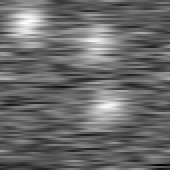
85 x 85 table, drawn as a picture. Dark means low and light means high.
On average the colour sits 40% of the way up the scale. Three bumps rise from the field. Neither half mirrors the other. The ninth with the highest average is the top left.
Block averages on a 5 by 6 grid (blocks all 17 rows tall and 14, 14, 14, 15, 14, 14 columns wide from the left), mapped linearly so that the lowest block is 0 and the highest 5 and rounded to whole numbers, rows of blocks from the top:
441211 | 222521 | 111211 | 111421 | 001111
